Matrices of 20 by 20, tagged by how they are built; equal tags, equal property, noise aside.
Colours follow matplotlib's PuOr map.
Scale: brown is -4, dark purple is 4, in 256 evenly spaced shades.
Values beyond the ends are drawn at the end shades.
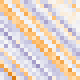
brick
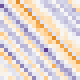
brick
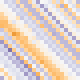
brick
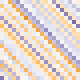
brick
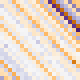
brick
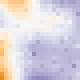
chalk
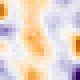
chalk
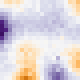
chalk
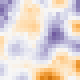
chalk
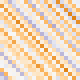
brick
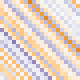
brick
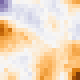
chalk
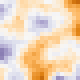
chalk
